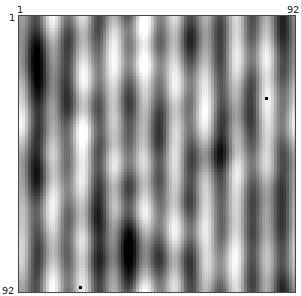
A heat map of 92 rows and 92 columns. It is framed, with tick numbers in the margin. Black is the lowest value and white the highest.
Upright stripes repeat 9 times across the table. No overall slope runs across the table. Two lone cells stand out, each far lower than its neighbours.
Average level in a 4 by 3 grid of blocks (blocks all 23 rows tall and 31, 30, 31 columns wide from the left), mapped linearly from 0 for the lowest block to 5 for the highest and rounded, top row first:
1 5 2 | 2 3 3 | 2 3 2 | 2 0 3
